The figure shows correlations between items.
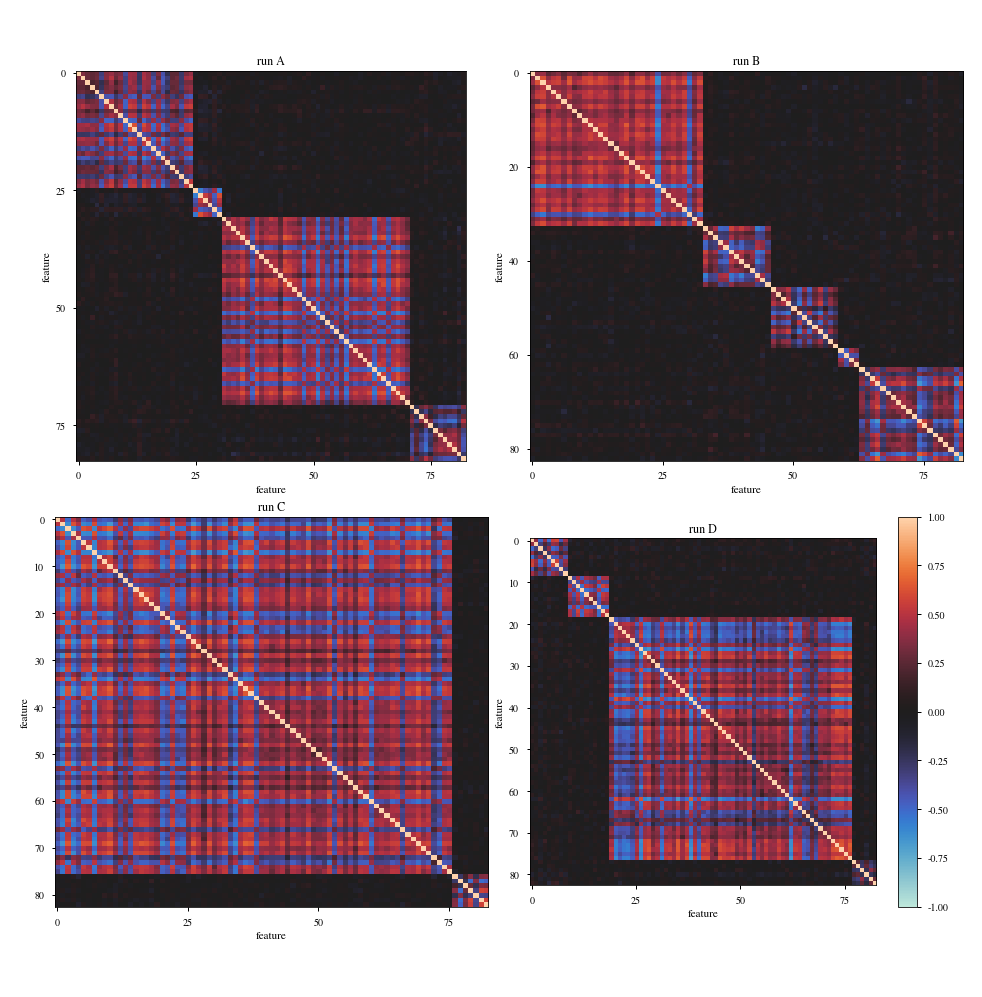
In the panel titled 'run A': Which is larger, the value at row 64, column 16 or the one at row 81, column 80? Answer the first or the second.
the second
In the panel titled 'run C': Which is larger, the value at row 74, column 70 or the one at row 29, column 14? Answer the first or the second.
the first
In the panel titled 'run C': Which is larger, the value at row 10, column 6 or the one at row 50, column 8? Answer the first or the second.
the first
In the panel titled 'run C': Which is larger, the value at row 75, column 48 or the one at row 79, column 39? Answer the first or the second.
the first
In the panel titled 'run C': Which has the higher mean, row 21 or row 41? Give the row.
41
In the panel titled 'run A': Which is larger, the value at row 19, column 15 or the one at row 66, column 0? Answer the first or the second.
the second
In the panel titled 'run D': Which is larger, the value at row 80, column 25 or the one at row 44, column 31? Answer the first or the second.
the first
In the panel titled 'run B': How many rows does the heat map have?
83
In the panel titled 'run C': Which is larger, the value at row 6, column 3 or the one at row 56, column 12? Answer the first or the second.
the second
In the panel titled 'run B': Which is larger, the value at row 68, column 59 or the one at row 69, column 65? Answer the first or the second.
the second
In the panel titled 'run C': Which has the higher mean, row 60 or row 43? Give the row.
43
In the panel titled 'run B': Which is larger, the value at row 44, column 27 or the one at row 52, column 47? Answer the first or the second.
the second
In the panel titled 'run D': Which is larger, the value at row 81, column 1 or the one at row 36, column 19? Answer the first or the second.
the second
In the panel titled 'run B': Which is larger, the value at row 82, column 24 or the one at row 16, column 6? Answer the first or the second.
the second
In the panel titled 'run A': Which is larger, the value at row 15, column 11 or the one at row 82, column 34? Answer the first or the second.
the first
